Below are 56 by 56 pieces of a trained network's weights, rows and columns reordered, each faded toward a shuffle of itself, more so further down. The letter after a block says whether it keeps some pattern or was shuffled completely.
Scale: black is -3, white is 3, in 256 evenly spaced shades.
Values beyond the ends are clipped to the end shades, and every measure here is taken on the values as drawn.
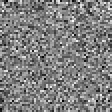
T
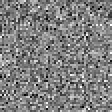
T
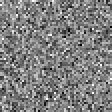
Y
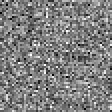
T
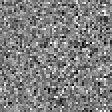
T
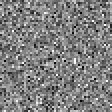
Y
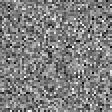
T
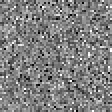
Y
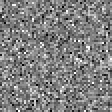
Y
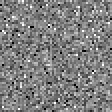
Y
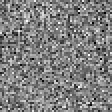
Y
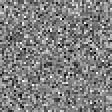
Y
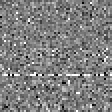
T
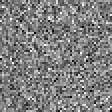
Y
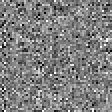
T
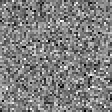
Y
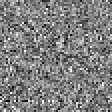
T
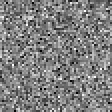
Y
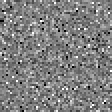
Y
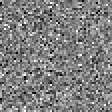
T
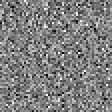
T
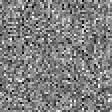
T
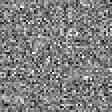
T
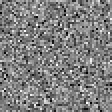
Y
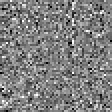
T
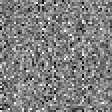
T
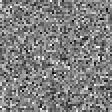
T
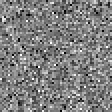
Y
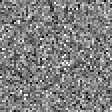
Y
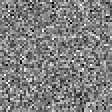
T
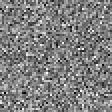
Y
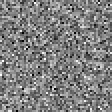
Y
